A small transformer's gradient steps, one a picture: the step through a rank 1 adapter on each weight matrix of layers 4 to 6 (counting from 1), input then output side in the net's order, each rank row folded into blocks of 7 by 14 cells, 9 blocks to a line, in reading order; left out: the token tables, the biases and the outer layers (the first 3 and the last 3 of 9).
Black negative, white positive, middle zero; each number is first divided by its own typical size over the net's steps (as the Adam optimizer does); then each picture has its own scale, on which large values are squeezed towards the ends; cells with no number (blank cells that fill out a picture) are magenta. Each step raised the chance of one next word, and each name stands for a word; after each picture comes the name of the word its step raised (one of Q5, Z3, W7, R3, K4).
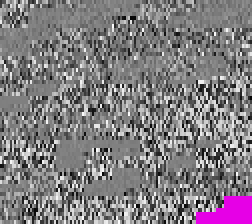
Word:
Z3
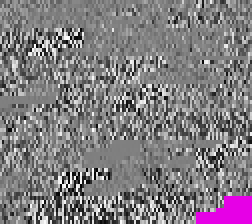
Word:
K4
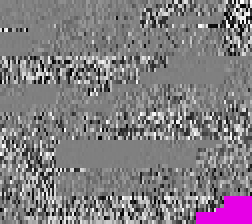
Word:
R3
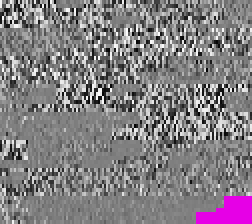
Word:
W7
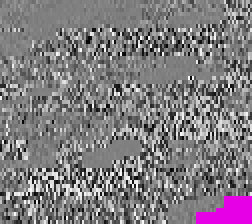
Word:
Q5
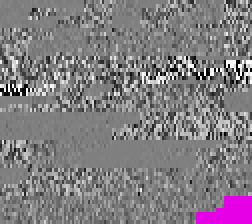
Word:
Q5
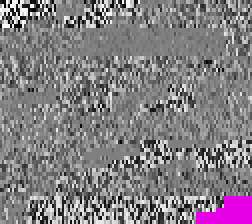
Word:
Z3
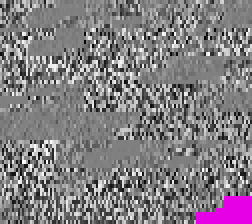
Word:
Q5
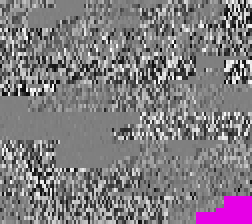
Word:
R3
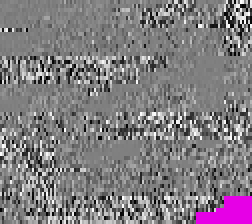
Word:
R3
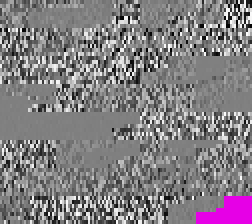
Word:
K4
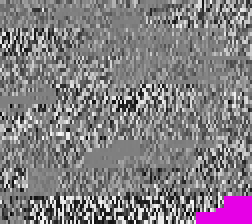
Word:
K4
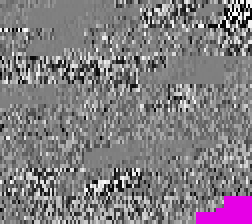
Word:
R3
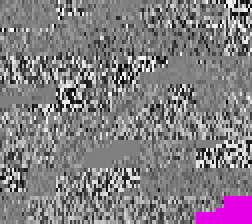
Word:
Z3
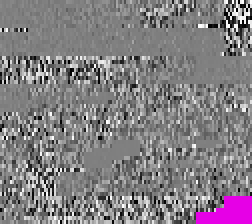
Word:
R3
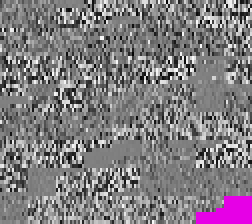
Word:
Z3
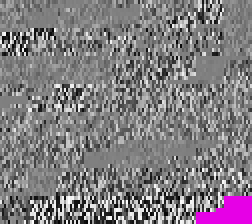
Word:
K4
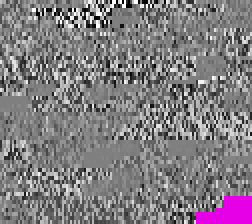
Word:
Q5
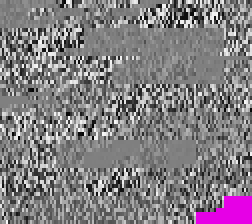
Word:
W7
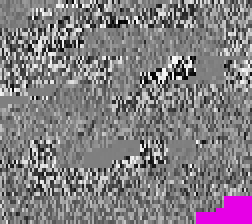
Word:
W7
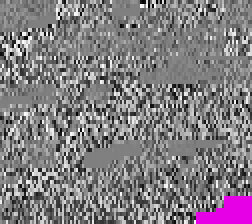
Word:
Q5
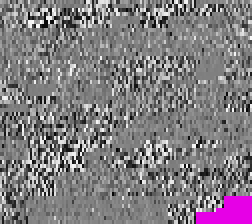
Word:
W7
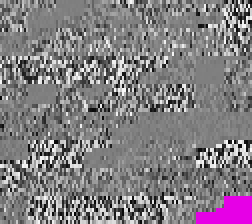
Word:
Z3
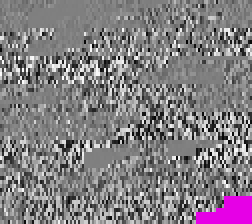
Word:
Z3
